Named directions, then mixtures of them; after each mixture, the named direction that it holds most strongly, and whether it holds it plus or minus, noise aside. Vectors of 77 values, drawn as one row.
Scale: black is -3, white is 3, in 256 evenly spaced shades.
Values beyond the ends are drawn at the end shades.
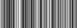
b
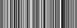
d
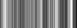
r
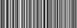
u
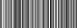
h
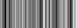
r, minus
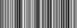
b, minus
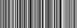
d, minus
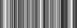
r, plus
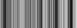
r, minus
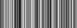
b, minus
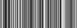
d, minus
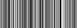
d, minus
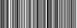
u, plus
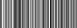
h, plus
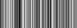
b, minus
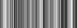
r, plus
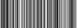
u, plus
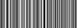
u, plus
